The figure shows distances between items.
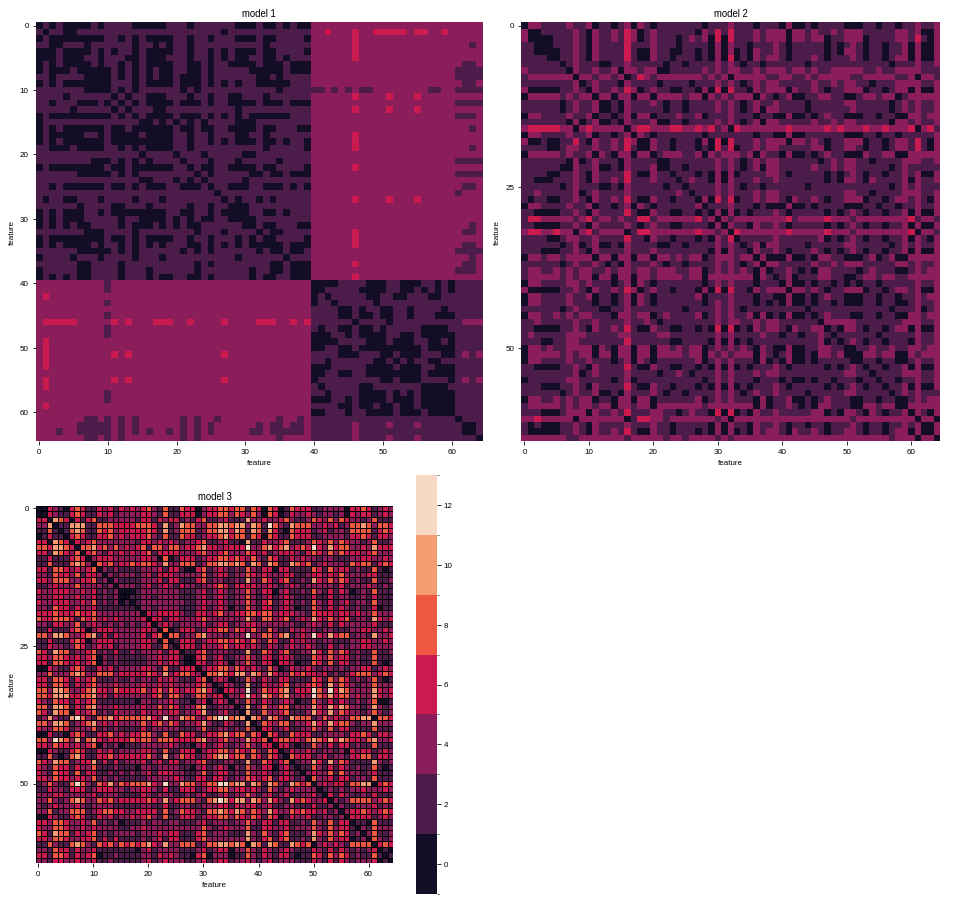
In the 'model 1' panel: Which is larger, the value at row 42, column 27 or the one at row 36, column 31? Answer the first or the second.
the first
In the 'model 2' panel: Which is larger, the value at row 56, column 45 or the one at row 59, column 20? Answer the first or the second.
the first
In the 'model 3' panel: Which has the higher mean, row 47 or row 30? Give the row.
30
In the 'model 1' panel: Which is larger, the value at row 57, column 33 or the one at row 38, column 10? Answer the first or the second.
the first
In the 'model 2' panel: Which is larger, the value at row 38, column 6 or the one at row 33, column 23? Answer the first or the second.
the first
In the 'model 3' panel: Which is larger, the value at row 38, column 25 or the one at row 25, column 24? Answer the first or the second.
the first
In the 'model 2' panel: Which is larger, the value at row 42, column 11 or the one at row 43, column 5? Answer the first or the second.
the second
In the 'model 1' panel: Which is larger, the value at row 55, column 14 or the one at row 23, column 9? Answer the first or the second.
the first
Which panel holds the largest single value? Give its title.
model 3
